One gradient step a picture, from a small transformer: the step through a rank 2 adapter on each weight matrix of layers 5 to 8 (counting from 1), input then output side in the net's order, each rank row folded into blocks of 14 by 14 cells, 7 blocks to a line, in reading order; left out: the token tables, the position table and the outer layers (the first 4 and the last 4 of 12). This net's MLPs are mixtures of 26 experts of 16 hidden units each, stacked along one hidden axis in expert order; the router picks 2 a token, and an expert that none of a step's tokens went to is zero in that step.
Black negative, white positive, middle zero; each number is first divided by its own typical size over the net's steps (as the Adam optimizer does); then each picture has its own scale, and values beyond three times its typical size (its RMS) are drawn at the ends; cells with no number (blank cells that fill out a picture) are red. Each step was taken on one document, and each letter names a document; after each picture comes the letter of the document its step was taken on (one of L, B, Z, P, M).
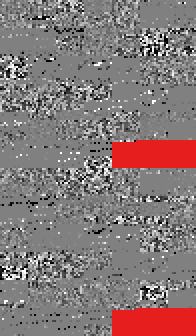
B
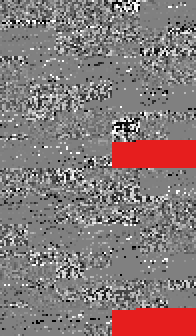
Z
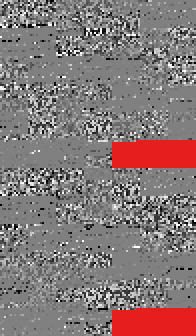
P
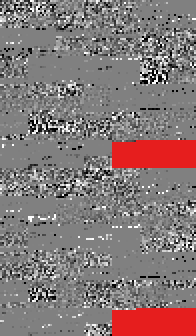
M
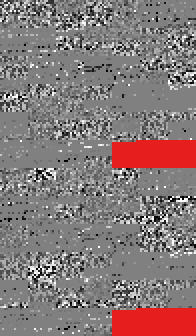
B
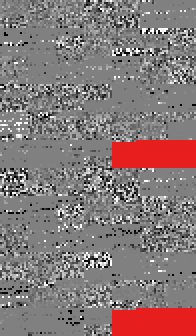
P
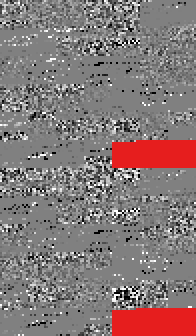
Z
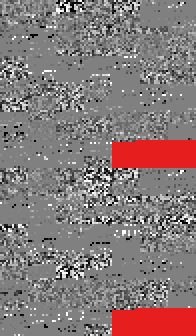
Z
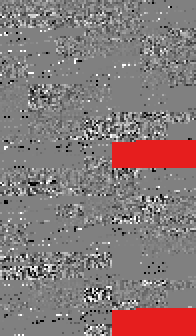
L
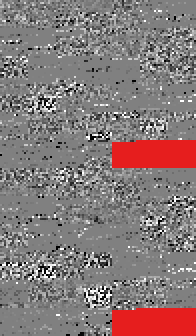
M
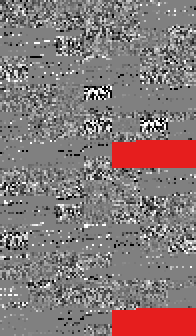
P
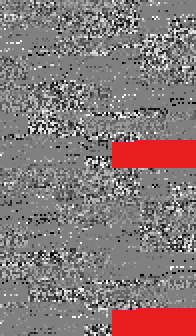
M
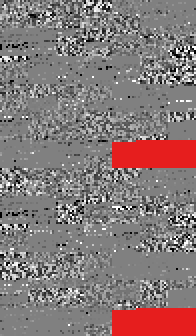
P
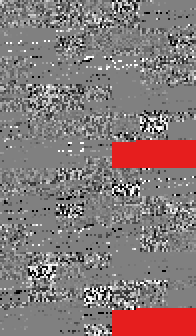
P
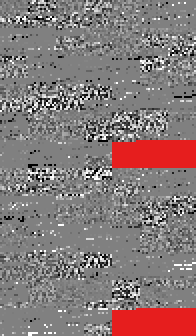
M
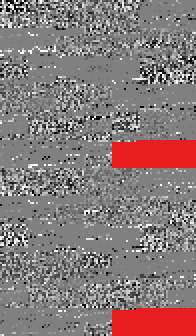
M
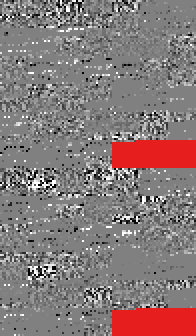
L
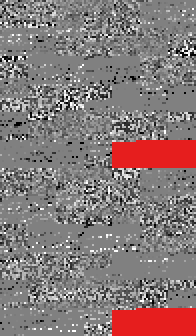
Z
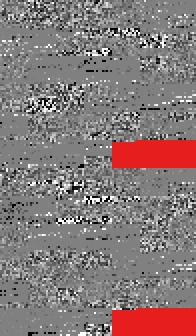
M
